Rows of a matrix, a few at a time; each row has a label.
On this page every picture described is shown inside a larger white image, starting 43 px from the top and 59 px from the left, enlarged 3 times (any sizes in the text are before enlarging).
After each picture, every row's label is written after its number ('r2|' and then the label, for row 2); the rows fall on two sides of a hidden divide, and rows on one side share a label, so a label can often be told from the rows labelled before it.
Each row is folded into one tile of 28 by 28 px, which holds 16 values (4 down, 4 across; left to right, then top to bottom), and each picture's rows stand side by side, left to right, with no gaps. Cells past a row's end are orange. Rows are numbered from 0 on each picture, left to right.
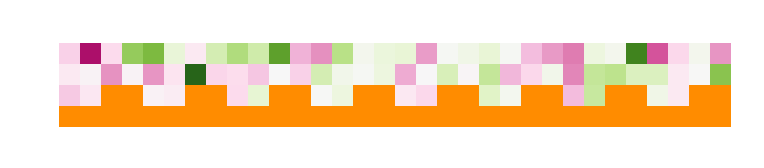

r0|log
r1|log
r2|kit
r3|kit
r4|log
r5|kit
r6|log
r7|kit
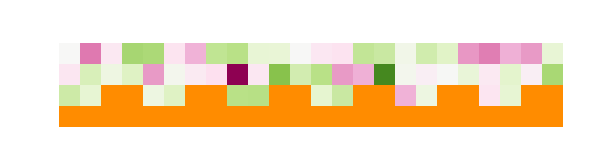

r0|log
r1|log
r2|log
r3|kit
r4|kit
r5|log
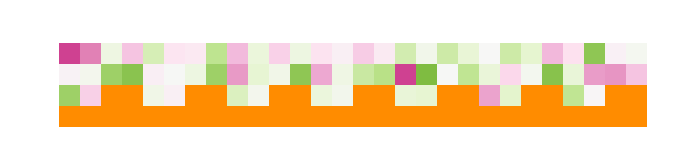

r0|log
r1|log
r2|log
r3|log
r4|log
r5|kit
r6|kit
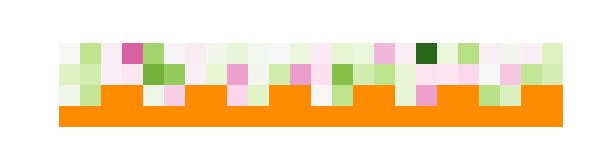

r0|kit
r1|kit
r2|log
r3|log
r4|kit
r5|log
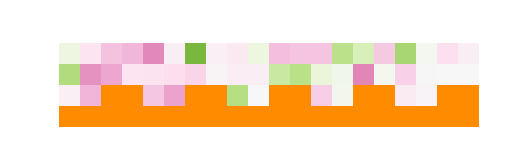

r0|kit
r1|kit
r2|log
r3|kit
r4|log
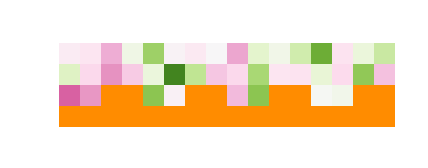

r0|kit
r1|log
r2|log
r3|log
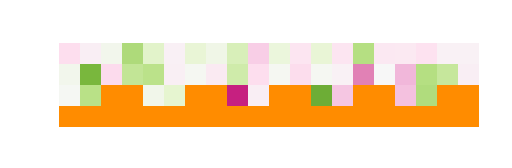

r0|log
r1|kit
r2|kit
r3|kit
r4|log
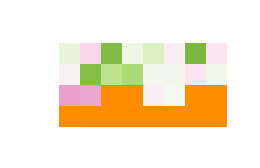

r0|log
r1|kit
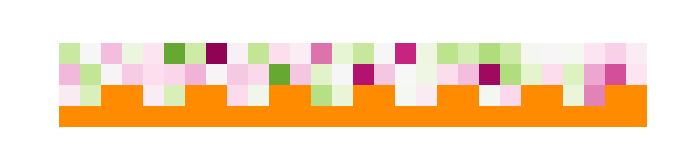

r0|log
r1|kit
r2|log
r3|kit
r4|kit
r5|log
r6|kit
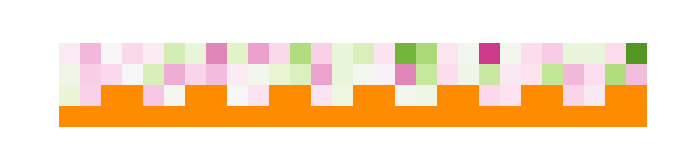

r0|kit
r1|kit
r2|log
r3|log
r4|log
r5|kit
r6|log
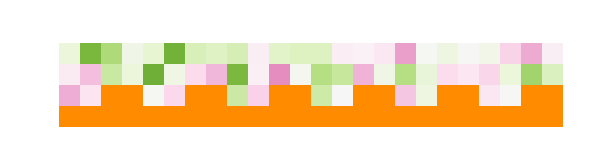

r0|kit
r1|kit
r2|kit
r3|kit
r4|kit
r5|log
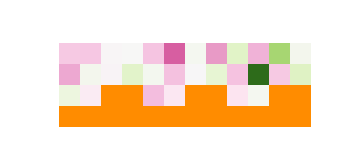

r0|log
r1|kit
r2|log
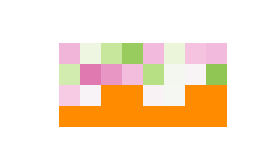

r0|kit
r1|kit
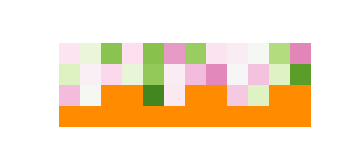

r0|kit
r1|kit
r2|kit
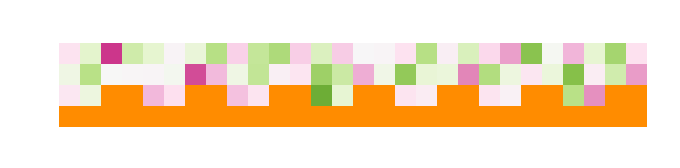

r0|log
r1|kit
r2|kit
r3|kit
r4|kit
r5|kit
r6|kit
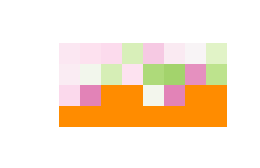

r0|log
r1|kit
